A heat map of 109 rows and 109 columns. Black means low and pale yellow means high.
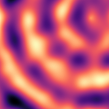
The halves do not mirror each other. Overall the values sit about 60% of the way up the scale. Rings spread out from the top right. No lone cell stands out from its neighbours. The texture varies smoothly and slowly.
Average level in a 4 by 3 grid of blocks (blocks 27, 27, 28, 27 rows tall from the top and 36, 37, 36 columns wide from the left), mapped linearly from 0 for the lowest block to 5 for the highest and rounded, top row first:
3 3 1 / 3 4 4 / 5 5 4 / 0 4 1
